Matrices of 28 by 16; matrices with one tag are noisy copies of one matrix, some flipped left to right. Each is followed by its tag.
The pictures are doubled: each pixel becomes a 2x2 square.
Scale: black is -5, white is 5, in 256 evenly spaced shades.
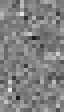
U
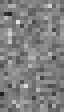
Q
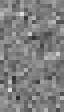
U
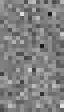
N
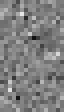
U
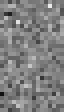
Q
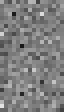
N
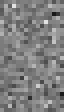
Q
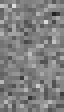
Q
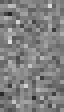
Q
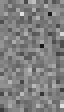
N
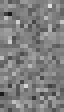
Q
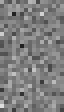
N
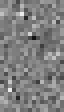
U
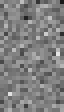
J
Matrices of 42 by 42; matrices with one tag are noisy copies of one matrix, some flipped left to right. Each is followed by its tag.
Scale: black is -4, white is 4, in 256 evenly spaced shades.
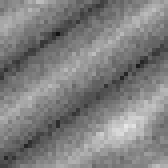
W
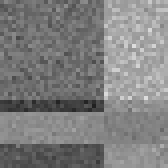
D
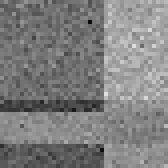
D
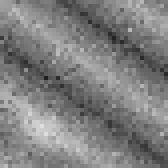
W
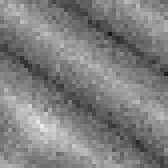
W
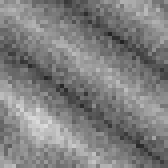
W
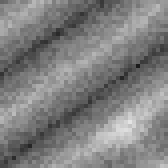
W
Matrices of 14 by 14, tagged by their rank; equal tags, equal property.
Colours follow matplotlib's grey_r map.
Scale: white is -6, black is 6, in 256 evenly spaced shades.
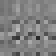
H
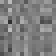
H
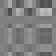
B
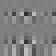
B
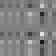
B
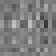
H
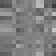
H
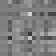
H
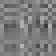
H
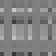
B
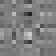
H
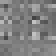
H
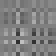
B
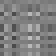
B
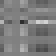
B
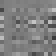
H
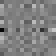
H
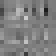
H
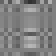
B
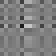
B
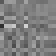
H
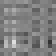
H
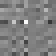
H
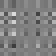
B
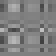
B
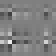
B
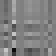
B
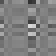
B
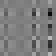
B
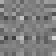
H
